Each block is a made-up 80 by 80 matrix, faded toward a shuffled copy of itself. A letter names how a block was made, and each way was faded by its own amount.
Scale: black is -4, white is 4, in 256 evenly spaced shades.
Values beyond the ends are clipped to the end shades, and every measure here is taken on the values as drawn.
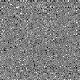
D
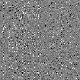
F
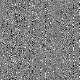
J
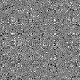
D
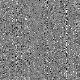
J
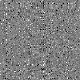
F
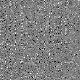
F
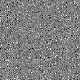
D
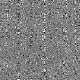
F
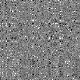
D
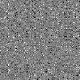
D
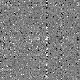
F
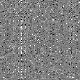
F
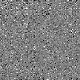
D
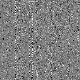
J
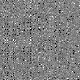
F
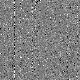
J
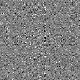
D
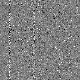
J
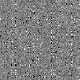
F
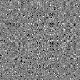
D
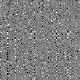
F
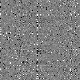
F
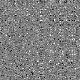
D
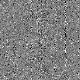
J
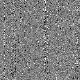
J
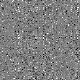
F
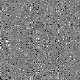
F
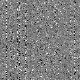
J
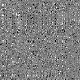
D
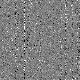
J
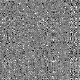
F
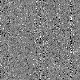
J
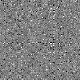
D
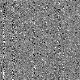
J
